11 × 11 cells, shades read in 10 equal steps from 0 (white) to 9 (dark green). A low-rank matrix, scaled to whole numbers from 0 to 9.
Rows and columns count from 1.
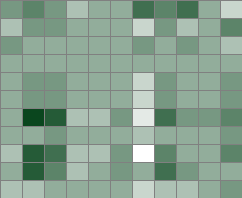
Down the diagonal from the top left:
5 5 4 4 4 4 1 4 4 4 5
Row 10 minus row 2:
1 3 1 -1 0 1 2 2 2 0 -2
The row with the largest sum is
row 7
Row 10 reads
4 8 6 3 4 5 4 7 5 4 4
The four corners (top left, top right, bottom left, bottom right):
5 2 3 5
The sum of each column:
43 61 58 40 42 47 32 56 48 45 51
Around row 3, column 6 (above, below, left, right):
4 4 4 5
